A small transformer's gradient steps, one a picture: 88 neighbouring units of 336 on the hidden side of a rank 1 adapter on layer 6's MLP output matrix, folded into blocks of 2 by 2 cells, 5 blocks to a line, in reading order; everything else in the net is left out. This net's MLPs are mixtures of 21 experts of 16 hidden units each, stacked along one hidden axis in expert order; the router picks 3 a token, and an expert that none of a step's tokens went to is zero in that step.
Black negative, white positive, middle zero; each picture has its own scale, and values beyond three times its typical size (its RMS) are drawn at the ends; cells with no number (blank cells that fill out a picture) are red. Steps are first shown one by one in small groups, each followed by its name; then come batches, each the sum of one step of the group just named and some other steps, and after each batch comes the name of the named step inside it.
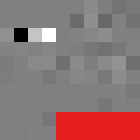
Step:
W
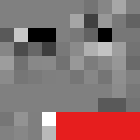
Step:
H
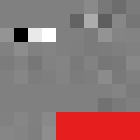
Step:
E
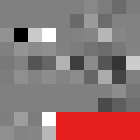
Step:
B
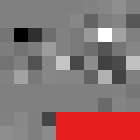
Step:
E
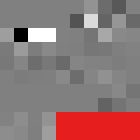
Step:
E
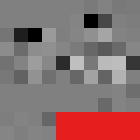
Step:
W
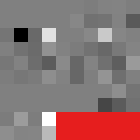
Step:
B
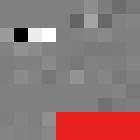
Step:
W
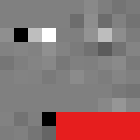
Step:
W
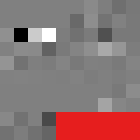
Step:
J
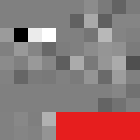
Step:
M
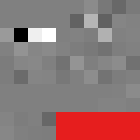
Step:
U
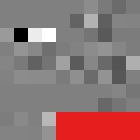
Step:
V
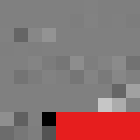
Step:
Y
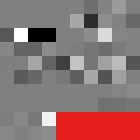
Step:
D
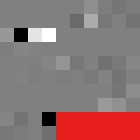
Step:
Y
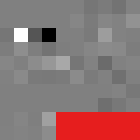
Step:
M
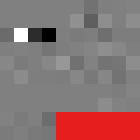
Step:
J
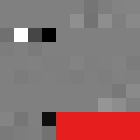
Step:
Y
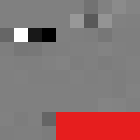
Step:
Y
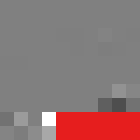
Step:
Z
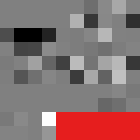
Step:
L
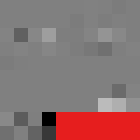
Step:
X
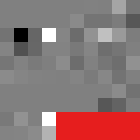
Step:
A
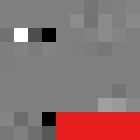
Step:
X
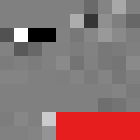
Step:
A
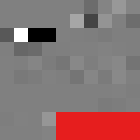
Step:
L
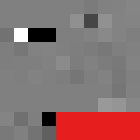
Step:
X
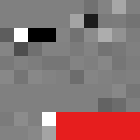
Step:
A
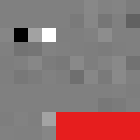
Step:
L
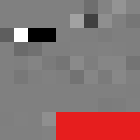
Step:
L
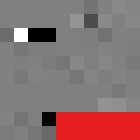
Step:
X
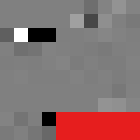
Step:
X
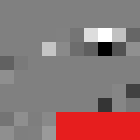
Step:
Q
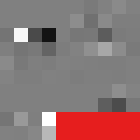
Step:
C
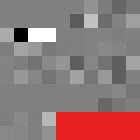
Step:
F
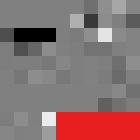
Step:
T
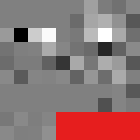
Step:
Q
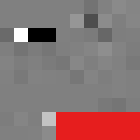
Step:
C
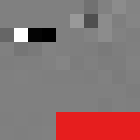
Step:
Q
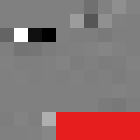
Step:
C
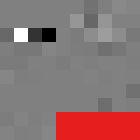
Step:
Q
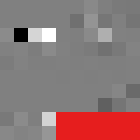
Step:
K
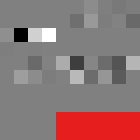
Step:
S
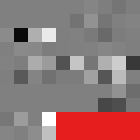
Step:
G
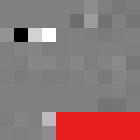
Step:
G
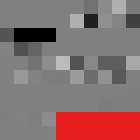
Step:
S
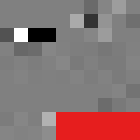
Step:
K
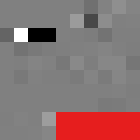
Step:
G
